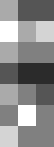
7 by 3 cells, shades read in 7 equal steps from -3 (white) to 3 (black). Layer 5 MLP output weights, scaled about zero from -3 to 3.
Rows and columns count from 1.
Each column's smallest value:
-3 -3 -2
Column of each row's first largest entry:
2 2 2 2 3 1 2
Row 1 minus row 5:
0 1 0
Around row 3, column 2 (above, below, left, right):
-1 2 -1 0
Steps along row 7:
up same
